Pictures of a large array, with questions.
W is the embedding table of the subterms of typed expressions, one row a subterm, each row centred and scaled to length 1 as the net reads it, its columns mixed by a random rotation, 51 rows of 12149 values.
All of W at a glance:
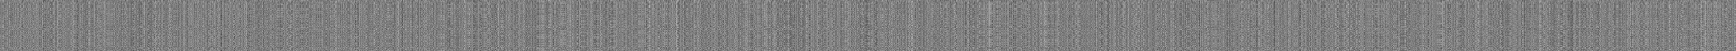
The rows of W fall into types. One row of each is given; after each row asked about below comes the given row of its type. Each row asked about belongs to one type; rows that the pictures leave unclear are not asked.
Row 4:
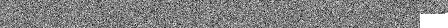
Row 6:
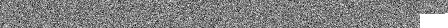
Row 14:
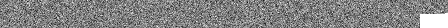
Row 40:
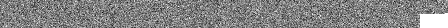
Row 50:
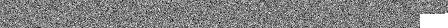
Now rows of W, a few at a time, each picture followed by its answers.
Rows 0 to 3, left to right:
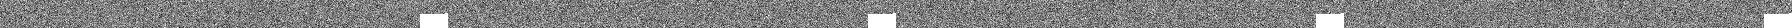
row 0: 14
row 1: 50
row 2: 40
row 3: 40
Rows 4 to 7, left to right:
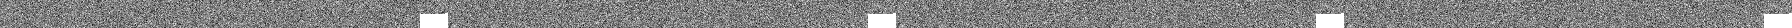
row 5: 6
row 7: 6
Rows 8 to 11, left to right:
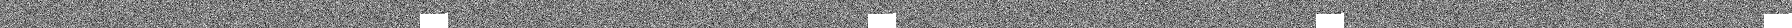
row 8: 4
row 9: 14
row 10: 4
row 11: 40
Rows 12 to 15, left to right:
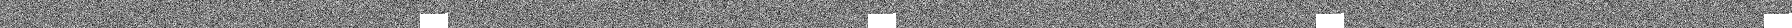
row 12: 4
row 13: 40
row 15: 50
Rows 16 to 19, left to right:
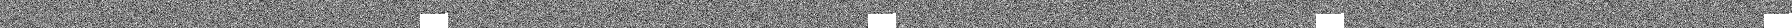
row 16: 4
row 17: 50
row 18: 6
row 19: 50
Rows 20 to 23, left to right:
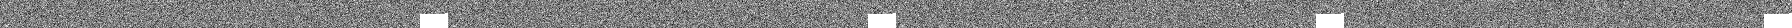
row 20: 6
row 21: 14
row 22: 6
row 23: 40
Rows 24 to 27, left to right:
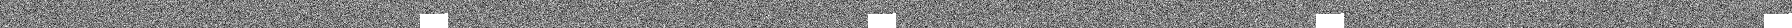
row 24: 14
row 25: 50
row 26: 6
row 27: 14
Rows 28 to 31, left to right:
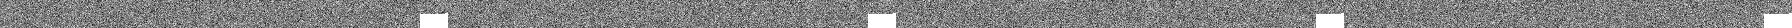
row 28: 4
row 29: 4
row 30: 40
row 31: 6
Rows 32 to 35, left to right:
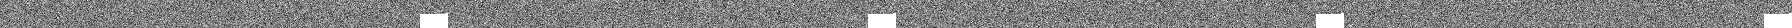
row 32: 14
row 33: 40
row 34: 50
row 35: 6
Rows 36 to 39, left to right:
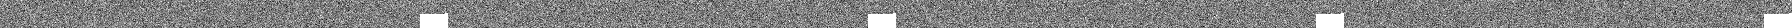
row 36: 50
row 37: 50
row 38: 50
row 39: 40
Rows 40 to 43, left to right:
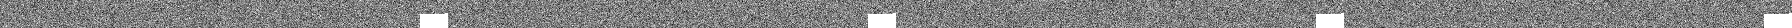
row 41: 14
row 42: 40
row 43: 50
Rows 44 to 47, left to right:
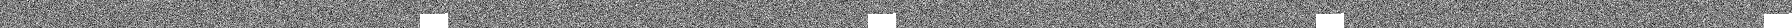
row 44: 40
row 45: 6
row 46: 14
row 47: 6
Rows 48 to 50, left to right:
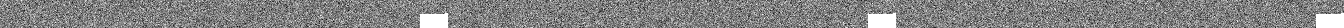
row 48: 50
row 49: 4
